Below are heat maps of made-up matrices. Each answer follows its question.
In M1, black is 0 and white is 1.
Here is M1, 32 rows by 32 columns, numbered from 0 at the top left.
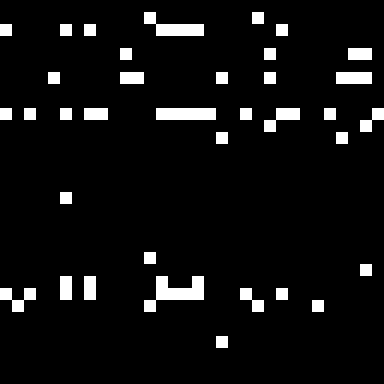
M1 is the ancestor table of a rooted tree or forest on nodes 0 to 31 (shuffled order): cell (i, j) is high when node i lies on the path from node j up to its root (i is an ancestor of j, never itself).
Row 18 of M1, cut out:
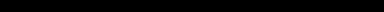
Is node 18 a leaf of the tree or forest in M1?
yes
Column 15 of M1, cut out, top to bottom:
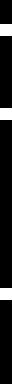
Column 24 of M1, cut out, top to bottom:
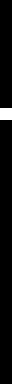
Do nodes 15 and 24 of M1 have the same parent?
no
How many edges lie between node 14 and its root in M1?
3
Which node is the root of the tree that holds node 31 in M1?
9
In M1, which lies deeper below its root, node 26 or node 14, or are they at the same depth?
node 14
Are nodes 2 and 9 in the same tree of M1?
yes
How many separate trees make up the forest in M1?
5
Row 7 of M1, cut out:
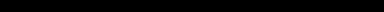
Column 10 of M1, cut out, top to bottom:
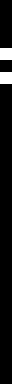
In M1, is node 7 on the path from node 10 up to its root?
no
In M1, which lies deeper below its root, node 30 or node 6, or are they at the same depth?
node 30
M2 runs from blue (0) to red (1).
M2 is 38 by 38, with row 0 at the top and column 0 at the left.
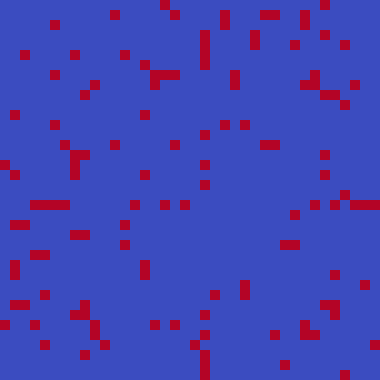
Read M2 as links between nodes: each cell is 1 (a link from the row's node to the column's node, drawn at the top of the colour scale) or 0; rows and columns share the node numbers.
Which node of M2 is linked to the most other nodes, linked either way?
node 20
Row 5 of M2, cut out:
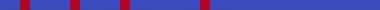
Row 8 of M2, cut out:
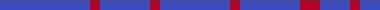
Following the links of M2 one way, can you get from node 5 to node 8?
yes
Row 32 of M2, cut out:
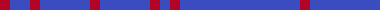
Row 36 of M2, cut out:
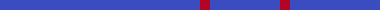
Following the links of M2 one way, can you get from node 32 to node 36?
yes
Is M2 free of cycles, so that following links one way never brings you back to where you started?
no
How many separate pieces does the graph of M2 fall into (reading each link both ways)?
1
